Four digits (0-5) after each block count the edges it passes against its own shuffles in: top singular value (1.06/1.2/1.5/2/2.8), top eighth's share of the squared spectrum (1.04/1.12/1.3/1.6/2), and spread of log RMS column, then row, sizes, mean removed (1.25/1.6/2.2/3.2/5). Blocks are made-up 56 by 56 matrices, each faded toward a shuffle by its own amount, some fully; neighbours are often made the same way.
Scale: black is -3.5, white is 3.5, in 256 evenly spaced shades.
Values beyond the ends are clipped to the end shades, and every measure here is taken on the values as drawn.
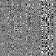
4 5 3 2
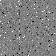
2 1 0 0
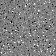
0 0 0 0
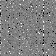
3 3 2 0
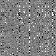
4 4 3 1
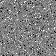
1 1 0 0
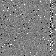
3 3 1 0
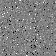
1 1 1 0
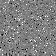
1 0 0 0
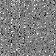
3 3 2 1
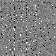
3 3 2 0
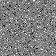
1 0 0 0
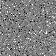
2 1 0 0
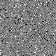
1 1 0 0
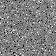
0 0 0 0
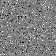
0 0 0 0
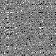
4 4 2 2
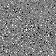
3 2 0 1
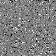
3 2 1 1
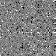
3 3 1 0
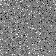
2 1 0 0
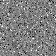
2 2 0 0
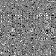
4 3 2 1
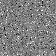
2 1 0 0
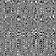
4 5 3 3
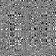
4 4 2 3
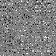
3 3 1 1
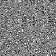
3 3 1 1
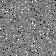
0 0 0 0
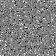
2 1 0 0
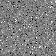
2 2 0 0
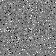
2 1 0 0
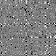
4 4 2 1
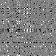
4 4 2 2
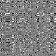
4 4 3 3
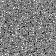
1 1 0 0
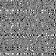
4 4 2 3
